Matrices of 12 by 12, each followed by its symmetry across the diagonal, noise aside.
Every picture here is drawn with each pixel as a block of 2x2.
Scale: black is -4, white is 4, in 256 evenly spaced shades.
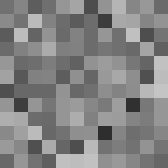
symmetric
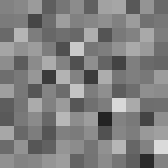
antisymmetric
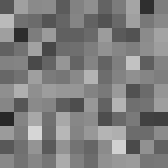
neither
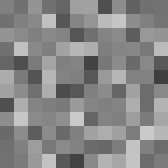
symmetric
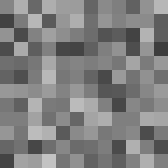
antisymmetric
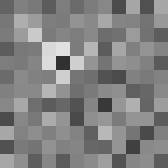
symmetric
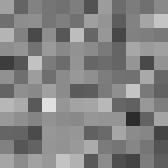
neither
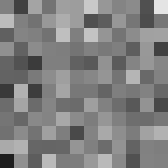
antisymmetric
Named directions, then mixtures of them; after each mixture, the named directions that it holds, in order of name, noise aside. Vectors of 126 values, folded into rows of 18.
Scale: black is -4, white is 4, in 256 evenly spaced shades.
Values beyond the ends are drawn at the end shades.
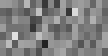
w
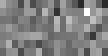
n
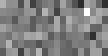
n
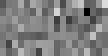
n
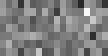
n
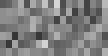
n, w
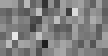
w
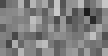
n, w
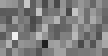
w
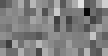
n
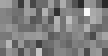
n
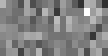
n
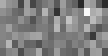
n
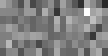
n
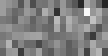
n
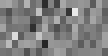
w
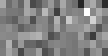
n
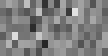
w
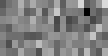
n
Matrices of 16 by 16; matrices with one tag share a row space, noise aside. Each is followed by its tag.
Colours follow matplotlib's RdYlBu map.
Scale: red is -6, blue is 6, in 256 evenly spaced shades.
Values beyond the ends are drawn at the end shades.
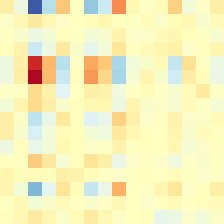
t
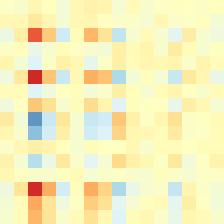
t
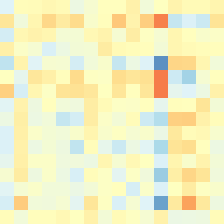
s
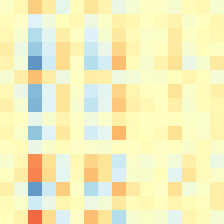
t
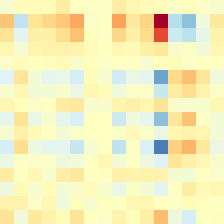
s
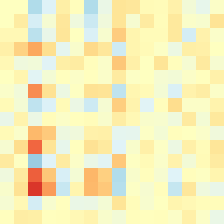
t
